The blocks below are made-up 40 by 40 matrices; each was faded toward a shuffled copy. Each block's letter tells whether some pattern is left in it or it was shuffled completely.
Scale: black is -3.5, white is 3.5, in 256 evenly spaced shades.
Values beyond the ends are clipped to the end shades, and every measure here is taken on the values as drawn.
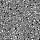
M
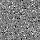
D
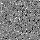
D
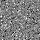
M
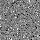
M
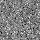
M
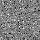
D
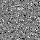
D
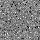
M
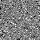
D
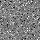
M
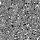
D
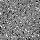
M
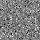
D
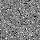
M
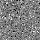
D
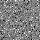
D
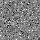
D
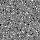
M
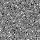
M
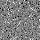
D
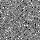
M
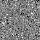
D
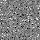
D
